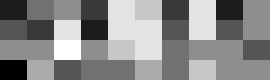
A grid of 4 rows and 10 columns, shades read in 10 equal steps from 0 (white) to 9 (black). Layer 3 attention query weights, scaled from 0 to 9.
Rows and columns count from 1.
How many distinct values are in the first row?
6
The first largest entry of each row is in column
1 4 10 1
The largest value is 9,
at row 4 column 1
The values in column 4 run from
4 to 8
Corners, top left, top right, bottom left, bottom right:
8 4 9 4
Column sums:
27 19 11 24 9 7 23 8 22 18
